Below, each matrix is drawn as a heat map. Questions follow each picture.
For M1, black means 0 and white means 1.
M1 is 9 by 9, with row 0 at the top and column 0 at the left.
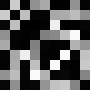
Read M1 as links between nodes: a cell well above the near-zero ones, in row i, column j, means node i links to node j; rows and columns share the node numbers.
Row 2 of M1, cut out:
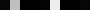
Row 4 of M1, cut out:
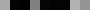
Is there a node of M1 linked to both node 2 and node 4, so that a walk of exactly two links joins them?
no
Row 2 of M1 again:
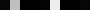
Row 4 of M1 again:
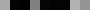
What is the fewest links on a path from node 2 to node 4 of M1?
3
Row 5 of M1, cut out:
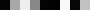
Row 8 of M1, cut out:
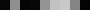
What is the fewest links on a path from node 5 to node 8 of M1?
1
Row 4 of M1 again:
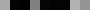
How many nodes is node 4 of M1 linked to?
4
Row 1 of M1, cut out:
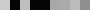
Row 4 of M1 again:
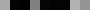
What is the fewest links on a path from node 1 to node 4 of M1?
2
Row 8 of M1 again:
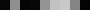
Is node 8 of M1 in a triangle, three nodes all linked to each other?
yes
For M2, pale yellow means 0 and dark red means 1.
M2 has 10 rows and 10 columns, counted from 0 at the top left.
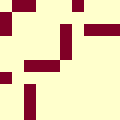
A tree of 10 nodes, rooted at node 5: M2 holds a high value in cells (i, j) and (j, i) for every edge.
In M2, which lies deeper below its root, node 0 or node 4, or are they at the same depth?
node 0
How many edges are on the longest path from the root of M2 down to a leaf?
3
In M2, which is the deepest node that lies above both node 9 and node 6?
2
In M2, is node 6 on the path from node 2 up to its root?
no
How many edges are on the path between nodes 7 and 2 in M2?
1
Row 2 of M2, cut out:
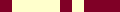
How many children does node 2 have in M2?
4
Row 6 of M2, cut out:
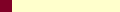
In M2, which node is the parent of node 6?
0
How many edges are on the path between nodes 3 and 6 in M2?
4
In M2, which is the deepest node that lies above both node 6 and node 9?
2
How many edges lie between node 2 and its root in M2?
1
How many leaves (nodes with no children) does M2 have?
7
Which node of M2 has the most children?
2
